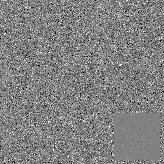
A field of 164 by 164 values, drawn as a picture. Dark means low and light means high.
Overall the values sit about 50% of the way up the scale. There are no regular stripes. Neither half mirrors the other. The bottom right is the smoothest part. No overall slope runs across the table. In the bottom right lies a patch that is calmer than the rest. The grain is fine, like static.
